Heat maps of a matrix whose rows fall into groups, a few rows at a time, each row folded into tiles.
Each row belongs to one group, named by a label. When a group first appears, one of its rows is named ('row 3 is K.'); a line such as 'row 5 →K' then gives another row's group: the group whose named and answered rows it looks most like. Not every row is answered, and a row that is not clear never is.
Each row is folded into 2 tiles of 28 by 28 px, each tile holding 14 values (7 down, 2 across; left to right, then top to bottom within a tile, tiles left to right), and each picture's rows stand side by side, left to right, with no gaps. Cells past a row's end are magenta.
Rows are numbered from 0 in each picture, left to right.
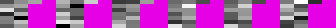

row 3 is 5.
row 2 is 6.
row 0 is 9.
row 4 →5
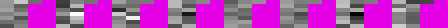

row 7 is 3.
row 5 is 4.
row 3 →4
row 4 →9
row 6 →4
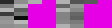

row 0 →9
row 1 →3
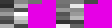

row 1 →5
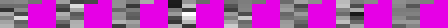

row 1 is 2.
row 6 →4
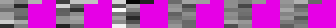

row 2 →3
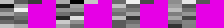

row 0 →3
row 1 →6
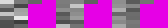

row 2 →3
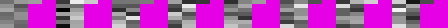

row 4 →9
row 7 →3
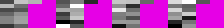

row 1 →5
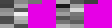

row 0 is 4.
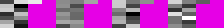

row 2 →4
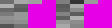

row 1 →6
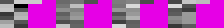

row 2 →5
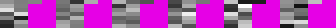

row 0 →9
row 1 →6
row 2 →3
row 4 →2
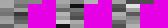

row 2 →2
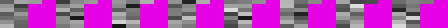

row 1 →9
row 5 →4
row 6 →2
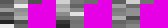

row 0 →5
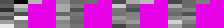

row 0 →6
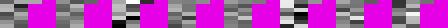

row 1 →2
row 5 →4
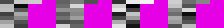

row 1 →5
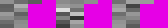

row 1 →9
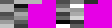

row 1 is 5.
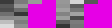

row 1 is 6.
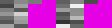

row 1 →5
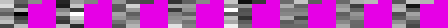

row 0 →4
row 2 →2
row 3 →6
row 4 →3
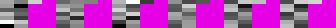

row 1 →9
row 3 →2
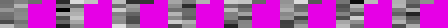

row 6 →6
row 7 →4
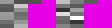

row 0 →2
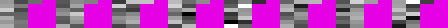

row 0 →3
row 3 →4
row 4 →5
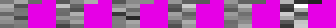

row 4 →2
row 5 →2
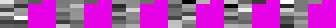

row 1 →5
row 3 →6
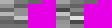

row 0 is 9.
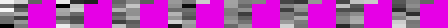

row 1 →3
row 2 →5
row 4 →4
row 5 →6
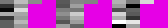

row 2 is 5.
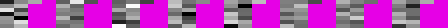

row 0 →9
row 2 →5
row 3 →4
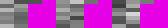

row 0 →3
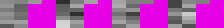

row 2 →4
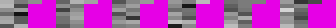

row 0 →4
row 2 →9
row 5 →3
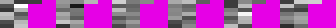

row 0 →2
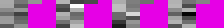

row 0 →4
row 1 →2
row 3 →4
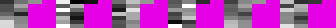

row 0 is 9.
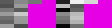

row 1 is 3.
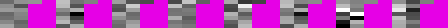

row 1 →4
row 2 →2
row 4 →2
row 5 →4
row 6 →9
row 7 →3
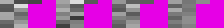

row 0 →2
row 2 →2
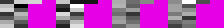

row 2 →4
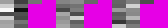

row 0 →3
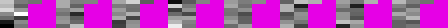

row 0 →9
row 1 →4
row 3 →6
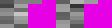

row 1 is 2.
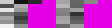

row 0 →3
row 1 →4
